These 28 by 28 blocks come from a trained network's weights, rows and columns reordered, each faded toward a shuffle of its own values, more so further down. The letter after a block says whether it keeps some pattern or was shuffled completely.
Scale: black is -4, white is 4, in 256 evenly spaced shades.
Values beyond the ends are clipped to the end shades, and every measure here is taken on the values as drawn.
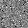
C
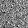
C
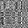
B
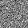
C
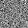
C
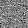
C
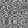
B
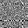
B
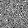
C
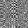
B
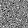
C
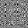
B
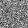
C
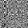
B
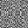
B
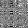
B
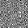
B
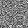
B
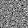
C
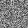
C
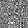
B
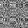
B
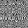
B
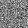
C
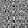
B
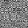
B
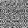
B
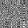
B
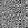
B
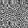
B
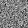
C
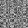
B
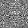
B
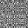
B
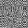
B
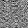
B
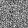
C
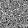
C
